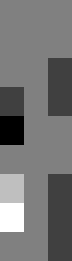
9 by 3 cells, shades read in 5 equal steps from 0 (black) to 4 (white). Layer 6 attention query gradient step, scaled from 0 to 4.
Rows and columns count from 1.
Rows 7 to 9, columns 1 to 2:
3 2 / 4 2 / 2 2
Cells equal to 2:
18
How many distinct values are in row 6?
1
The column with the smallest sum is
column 3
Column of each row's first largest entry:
1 1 1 2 2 1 1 1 1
